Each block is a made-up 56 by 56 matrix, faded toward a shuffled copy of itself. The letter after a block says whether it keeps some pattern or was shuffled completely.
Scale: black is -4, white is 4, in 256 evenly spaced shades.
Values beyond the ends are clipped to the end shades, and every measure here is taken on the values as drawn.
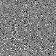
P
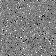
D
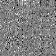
P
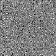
P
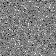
D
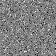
D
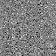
P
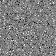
D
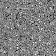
P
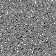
D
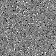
D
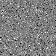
D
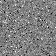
D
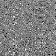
P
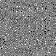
P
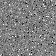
D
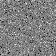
D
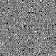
P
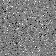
D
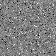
D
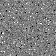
D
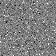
D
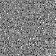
P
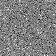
D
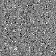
P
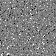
D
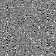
P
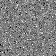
D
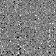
P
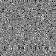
P
